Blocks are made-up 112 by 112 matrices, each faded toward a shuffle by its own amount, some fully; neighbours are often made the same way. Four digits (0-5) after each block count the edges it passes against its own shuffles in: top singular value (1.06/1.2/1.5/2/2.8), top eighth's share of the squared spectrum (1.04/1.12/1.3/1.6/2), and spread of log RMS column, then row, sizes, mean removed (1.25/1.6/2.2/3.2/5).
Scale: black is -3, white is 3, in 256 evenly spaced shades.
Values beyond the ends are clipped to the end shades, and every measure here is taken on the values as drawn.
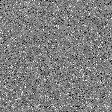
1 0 0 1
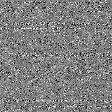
1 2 0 3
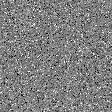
0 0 0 0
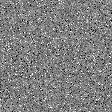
0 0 0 0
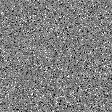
0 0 0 1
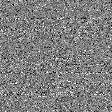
1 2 0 3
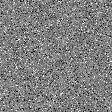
0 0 0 0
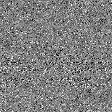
1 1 0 3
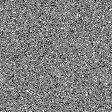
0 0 0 1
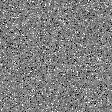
2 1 0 0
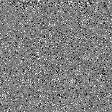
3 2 1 2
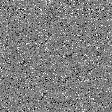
2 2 1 2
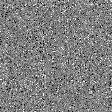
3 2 1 1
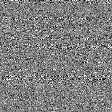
1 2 0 4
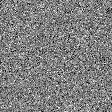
0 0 0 1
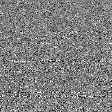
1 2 0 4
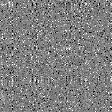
4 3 2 1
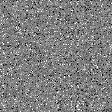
3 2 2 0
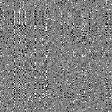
5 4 3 2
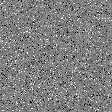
1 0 0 0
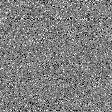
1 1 0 2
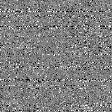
2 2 2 4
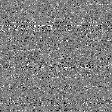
2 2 2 3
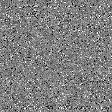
1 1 1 2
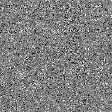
1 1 2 2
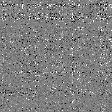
2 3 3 3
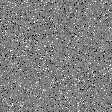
2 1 0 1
